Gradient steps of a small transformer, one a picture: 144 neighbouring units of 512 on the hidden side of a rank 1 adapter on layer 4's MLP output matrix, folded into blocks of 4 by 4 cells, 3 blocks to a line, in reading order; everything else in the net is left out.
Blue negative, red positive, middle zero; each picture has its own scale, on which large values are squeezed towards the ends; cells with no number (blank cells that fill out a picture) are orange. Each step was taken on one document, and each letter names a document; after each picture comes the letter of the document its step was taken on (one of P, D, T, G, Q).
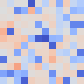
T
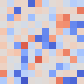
T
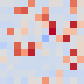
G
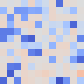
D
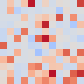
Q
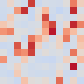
G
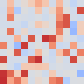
T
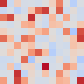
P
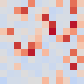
G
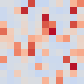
G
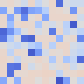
D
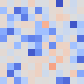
D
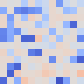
D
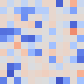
D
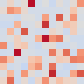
Q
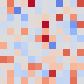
Q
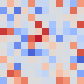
D
